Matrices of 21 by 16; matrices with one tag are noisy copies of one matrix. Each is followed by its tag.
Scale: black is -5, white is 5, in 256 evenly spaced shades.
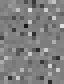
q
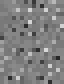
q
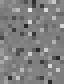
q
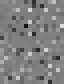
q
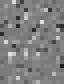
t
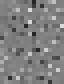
q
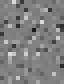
t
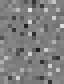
q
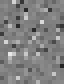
t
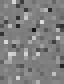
t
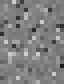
t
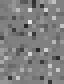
q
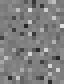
q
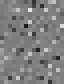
q
